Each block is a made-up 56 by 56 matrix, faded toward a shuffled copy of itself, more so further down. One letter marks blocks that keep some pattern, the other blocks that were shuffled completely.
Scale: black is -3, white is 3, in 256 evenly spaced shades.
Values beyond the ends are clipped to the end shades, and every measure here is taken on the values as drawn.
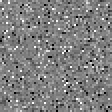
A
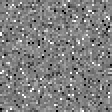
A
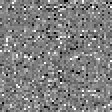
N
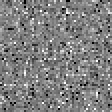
N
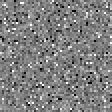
A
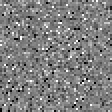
A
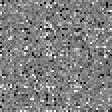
N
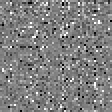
N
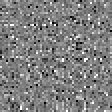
N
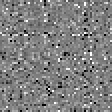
N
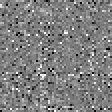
N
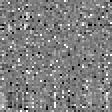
N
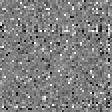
N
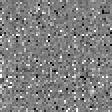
N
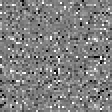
N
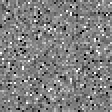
A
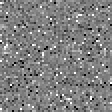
A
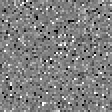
A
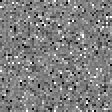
A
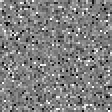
A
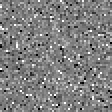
A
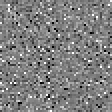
N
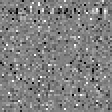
N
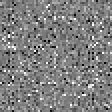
N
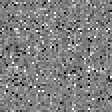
N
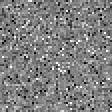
A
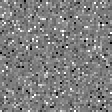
A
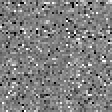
N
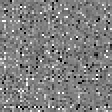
N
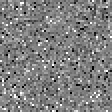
A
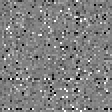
N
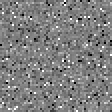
A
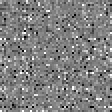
N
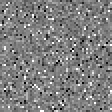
A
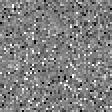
A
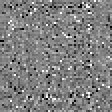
N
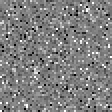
A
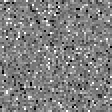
A
